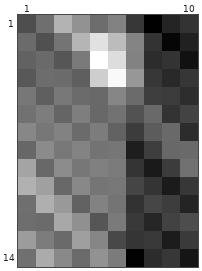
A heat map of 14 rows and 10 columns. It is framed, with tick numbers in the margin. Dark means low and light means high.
The ninth with the highest average is the top middle. Values change most from cell to cell in the top middle. A vertical seam about 60% of the way across splits the table, and the left part is higher. The ninth with the lowest average is the top right. In the top middle lies a patch that is higher than the rest.
